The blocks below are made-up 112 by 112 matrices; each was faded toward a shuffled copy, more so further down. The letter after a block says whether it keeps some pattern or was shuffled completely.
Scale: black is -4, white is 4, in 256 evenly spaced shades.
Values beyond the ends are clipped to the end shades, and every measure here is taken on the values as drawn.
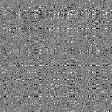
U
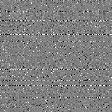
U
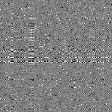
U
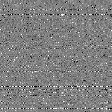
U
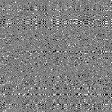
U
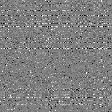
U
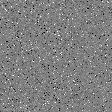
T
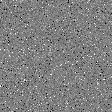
T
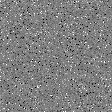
T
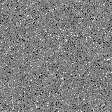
T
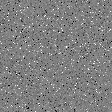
T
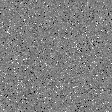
T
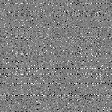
U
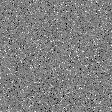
T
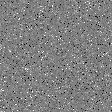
T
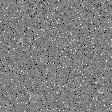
T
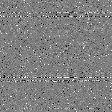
U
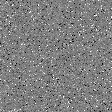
T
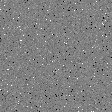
T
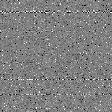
U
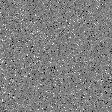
T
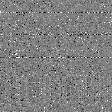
U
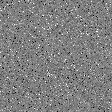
T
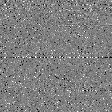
U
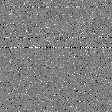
U
